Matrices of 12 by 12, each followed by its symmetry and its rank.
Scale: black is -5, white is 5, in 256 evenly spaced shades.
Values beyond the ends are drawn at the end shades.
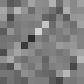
antisymmetric, full rank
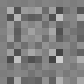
symmetric, rank two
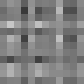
antisymmetric, rank two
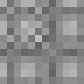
symmetric, rank two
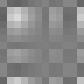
symmetric, rank one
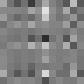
neither, rank two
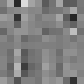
neither, rank two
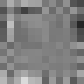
antisymmetric, rank two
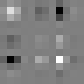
symmetric, rank one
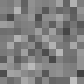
antisymmetric, full rank
